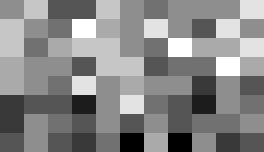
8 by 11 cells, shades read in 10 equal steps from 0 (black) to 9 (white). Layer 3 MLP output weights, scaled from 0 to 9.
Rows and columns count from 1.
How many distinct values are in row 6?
6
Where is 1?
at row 6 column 4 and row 6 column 9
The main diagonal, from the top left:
5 5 6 3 5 8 5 0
